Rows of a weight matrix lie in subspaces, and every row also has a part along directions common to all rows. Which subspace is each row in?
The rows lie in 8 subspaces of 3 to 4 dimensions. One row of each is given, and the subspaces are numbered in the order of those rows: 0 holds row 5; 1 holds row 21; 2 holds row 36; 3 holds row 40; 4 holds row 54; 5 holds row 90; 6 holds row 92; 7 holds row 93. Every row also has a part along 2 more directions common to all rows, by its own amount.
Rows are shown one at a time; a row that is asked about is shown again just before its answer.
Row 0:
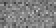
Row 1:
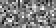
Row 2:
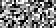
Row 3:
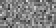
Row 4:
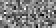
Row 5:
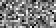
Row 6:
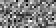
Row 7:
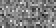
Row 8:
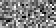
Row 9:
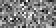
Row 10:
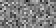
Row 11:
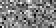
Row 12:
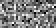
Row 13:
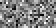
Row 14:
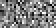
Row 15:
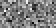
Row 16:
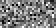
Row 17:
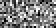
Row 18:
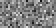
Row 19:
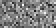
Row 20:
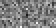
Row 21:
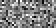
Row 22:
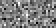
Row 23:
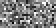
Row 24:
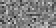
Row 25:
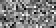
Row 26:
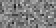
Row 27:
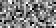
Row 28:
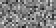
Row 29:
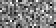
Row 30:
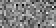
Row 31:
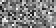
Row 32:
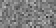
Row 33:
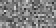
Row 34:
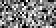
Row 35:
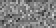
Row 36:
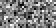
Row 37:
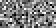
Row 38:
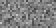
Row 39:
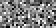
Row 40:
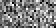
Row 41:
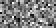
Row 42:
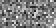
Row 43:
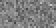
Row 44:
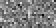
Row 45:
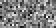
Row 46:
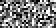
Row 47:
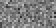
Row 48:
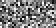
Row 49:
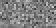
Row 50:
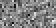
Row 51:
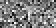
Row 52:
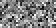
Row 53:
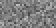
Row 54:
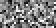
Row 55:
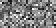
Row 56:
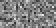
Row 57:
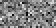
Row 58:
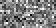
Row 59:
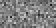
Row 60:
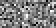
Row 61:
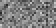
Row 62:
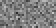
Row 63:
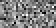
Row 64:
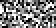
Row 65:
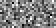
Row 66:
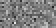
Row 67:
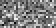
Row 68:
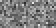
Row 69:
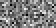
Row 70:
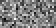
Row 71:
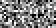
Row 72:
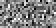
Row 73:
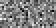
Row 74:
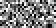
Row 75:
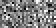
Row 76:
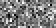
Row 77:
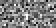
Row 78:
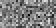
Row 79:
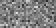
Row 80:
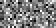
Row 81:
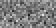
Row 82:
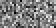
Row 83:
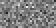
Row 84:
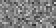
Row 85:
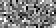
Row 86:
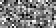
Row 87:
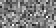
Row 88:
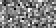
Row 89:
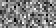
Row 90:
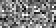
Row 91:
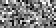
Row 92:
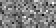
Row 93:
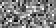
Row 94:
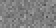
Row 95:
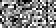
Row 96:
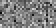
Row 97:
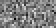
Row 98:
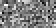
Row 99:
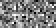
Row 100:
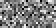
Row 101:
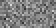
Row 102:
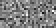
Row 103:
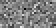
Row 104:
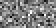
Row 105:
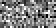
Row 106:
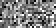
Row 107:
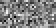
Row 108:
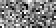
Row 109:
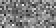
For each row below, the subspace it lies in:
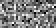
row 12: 6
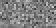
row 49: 7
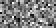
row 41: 4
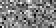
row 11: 5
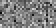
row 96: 7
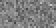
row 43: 3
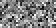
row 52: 7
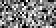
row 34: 2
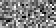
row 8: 1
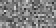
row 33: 4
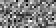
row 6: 1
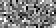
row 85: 3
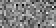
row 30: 5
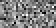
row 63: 1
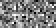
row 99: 6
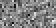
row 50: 6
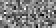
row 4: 3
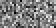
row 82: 3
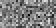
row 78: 0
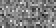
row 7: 5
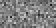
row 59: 3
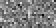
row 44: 5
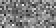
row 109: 5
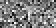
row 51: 5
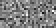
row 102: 6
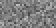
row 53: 5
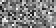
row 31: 0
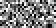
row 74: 2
